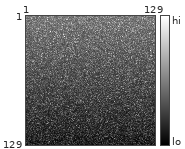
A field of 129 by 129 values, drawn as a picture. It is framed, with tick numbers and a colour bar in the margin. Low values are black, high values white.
Values rise toward the top. No regular stripes run through it. The grain is fine, like static. No row or column stands out. Overall the values sit about 30% of the way up the scale.
